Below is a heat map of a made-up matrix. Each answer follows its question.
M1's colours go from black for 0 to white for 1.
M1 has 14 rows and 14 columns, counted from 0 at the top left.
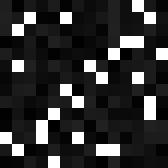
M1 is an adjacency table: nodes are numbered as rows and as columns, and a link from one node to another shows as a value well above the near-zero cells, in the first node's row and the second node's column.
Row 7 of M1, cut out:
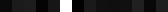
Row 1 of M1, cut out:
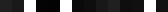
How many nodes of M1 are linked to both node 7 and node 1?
1
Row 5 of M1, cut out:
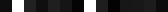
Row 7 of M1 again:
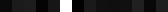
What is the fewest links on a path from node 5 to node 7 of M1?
1
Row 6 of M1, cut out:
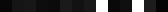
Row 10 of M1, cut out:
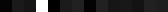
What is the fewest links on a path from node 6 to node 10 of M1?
3
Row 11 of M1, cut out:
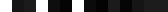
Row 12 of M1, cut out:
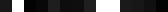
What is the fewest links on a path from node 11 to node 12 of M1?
3
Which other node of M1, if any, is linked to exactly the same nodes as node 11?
none
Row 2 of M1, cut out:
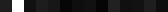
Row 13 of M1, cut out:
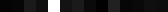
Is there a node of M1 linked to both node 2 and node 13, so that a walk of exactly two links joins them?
no
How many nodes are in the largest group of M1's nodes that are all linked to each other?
2
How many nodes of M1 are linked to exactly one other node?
5
